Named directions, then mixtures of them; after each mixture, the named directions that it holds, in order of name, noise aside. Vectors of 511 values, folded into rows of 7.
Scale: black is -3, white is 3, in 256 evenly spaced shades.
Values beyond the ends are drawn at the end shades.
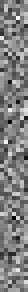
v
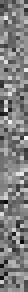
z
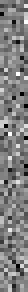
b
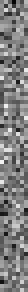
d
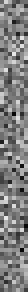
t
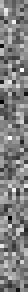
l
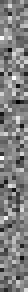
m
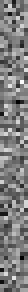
d, m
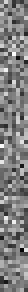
d, t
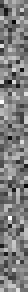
l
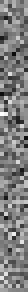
m, t, z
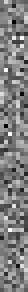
b, t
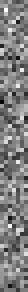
l, v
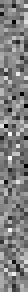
b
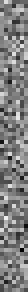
t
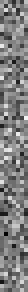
d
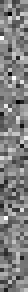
d, m, v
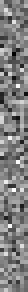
l, m, t
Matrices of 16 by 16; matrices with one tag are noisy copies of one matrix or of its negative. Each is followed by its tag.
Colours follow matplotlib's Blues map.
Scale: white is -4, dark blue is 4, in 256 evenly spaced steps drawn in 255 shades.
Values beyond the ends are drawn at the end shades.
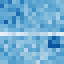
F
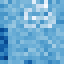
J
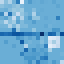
F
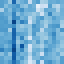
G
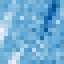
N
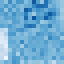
J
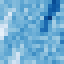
N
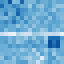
F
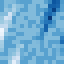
N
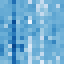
G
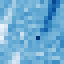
N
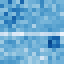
F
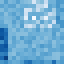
J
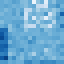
J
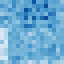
J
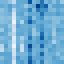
G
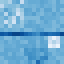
F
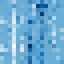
G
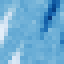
N
